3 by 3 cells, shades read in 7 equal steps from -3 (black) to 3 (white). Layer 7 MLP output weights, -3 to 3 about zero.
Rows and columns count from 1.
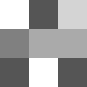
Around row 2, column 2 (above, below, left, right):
-1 3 0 1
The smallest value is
-1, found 3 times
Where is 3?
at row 1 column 1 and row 3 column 2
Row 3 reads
-1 3 -1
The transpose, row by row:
3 0 -1 / -1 1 3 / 2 1 -1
